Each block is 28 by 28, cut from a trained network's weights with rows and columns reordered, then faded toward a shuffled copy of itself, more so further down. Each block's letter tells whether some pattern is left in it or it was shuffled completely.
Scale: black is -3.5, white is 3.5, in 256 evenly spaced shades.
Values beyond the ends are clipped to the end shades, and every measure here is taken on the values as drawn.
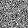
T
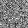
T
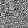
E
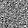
E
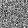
T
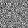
E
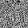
E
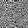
E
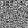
E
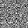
E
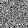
T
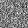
E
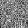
E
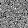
T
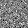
T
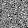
T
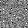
E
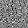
E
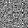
E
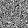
T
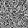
E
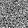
T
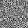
E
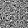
E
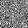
E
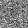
T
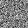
T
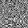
E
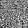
E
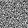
T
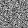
T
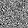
E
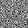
E
